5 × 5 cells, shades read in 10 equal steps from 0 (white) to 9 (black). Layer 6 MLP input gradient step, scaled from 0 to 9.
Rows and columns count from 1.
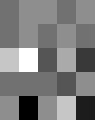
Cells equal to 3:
1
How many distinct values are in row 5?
4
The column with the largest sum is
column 5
